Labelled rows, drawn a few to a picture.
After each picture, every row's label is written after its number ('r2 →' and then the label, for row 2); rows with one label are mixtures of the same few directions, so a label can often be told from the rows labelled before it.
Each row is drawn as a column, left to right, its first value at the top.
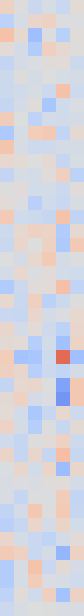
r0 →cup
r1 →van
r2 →cup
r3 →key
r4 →van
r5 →van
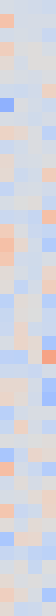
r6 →key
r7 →van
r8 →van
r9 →van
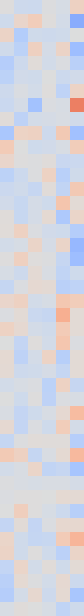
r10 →cup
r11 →cup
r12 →key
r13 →van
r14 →van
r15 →key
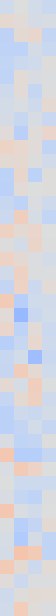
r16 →cup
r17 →van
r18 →van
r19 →cup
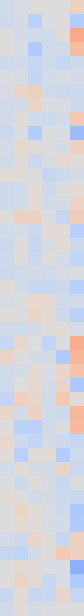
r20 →van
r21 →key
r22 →key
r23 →cup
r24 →van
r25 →cup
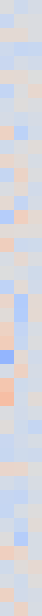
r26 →van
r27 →van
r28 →key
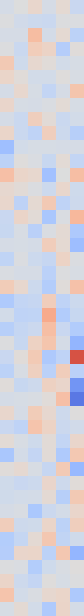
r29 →cup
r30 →van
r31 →cup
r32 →van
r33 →van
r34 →van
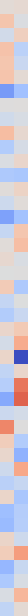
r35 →key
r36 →van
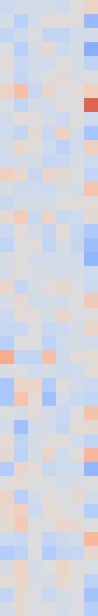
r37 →van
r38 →key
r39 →van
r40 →van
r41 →cup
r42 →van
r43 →key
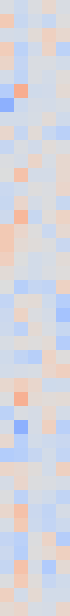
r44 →key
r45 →key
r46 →van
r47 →cup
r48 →van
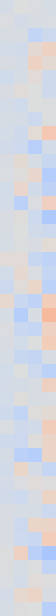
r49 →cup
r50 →van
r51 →cup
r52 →van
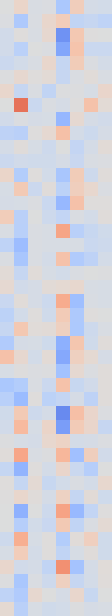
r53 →van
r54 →key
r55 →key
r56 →key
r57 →cup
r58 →cup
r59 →key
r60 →key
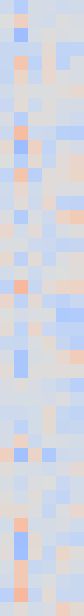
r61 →cup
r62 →cup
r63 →cup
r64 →cup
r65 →van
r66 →van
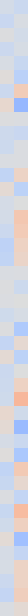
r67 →key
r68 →key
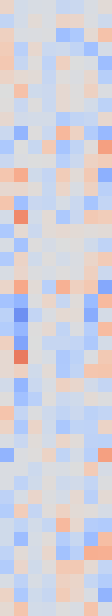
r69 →cup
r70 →van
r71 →key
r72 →cup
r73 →cup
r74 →cup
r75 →van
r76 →cup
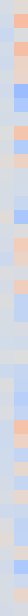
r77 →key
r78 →key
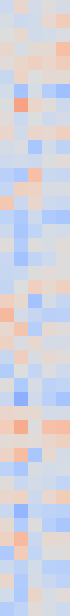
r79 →van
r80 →key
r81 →cup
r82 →key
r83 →key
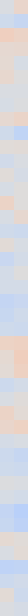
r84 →cup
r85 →cup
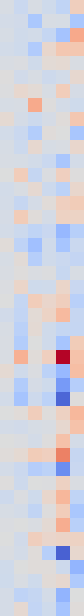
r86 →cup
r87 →van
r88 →key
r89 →van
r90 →van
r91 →cup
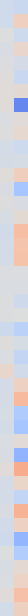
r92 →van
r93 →key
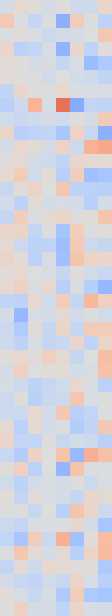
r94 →key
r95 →van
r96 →key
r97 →van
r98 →key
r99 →key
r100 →cup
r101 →cup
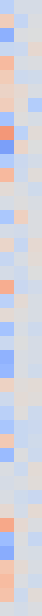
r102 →cup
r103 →key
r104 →key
